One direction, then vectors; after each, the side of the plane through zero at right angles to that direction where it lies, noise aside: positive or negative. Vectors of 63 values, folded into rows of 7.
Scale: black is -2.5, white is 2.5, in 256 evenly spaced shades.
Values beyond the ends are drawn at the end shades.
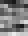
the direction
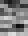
positive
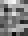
negative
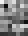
negative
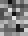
positive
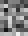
positive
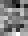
positive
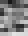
positive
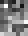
positive
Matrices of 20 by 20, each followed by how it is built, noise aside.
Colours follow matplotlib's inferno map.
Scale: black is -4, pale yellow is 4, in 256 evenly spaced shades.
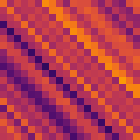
Toeplitz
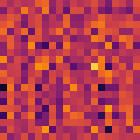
low rank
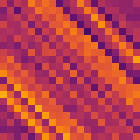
Toeplitz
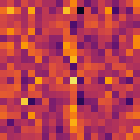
low rank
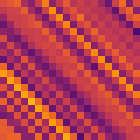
Toeplitz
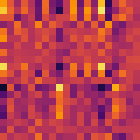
low rank
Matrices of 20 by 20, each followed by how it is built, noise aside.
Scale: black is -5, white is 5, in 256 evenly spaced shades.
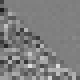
lower triangular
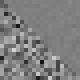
lower triangular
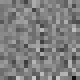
low rank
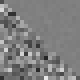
lower triangular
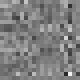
low rank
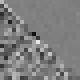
lower triangular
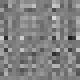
low rank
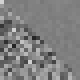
lower triangular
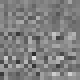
low rank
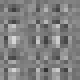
low rank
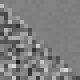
lower triangular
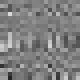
low rank
